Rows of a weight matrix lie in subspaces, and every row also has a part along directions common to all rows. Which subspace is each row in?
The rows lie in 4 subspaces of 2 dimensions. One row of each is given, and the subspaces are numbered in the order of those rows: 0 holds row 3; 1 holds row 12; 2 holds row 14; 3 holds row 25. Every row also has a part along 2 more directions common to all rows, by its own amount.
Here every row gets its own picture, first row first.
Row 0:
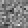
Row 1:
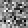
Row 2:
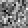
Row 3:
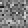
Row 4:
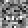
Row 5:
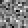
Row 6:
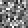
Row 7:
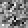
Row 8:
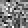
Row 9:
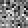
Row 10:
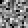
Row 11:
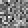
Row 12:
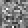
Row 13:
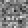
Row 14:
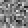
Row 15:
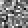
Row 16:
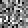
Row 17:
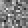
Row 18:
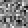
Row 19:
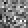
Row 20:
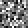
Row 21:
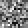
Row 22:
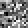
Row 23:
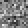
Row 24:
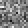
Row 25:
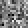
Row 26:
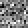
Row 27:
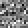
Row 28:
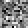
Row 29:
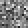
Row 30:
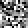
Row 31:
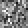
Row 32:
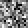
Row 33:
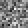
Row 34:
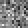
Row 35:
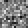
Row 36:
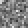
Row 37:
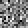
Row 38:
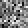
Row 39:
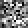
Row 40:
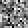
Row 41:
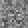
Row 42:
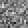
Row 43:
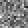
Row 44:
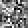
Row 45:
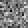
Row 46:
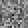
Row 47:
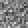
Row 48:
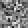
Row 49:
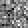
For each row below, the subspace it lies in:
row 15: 3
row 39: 3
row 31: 2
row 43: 1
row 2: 2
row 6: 2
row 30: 0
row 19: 0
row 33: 2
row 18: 2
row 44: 3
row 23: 1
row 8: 1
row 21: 2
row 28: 1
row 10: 2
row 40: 3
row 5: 2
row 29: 3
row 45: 0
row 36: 2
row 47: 0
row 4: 1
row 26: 0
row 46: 3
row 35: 1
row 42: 0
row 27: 0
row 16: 1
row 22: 0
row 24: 0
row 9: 3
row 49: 3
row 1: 0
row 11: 1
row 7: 2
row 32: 0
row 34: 3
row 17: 3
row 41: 3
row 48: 0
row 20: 2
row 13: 1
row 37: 1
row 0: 3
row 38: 1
